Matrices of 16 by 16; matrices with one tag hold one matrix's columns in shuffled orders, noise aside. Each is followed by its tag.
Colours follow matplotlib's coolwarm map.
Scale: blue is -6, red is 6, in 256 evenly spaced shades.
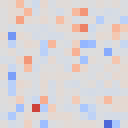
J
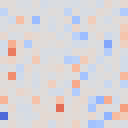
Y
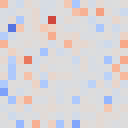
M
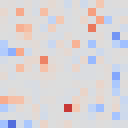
J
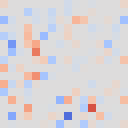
Y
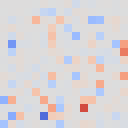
Y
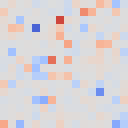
M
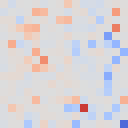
J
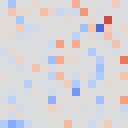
M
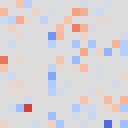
J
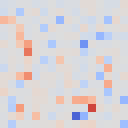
Y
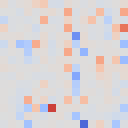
J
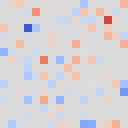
M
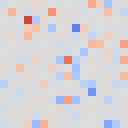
M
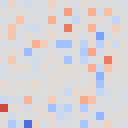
J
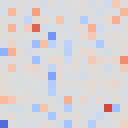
J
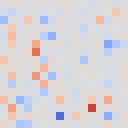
Y
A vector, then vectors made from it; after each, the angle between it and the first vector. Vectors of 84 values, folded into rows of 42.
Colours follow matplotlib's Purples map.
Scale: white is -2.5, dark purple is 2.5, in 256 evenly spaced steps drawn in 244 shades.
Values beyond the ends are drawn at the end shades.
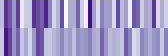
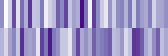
partly opposed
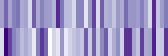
partly aligned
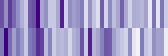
partly aligned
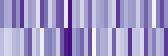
orthogonal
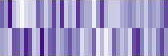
orthogonal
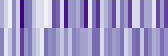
nearly opposite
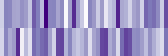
partly aligned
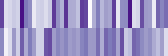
nearly opposite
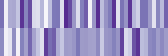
nearly opposite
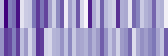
nearly parallel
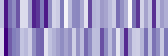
nearly parallel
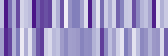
nearly parallel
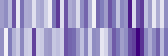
partly opposed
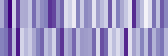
partly aligned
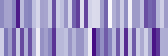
orthogonal
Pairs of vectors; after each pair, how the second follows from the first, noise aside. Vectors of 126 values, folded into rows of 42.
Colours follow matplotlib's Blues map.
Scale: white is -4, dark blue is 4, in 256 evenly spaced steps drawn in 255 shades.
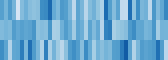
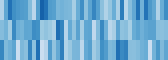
reversed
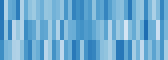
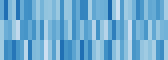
shuffled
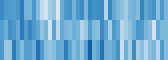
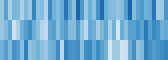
reversed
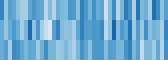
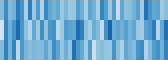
shuffled
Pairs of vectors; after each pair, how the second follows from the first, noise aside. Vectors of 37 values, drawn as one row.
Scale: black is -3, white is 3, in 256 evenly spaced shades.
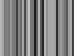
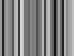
wrapped around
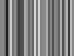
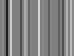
partly zeroed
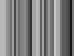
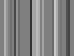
partly zeroed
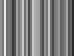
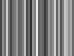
wrapped around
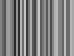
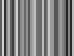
wrapped around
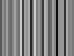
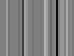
partly zeroed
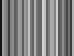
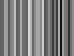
wrapped around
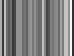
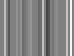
partly zeroed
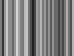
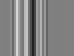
partly zeroed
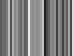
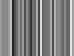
wrapped around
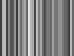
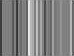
partly zeroed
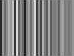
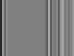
partly zeroed
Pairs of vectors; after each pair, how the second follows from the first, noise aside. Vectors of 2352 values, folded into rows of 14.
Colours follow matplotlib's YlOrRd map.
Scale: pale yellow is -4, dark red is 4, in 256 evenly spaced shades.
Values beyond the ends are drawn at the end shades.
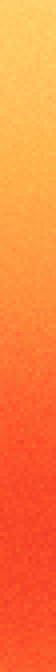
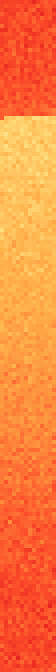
wrapped around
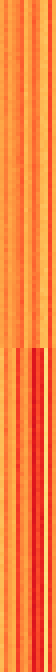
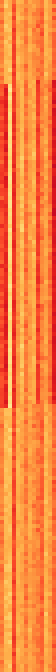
wrapped around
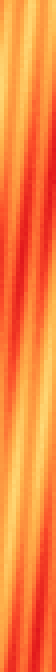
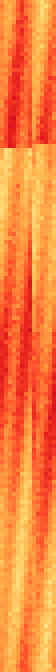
wrapped around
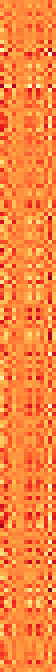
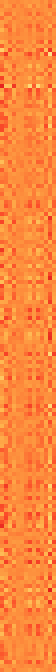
shrunk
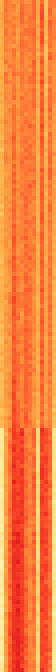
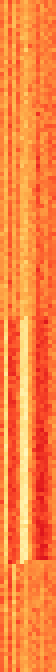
wrapped around
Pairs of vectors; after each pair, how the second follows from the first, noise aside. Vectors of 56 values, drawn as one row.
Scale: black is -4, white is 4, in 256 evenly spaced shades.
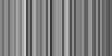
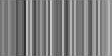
negated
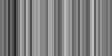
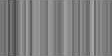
shrunk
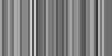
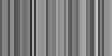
negated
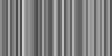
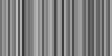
negated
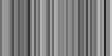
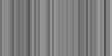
shrunk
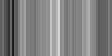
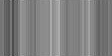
shrunk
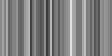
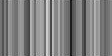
negated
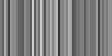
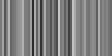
negated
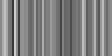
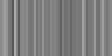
shrunk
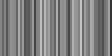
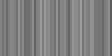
shrunk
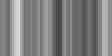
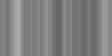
shrunk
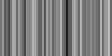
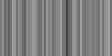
shrunk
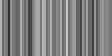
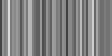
negated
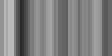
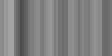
shrunk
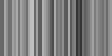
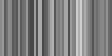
negated
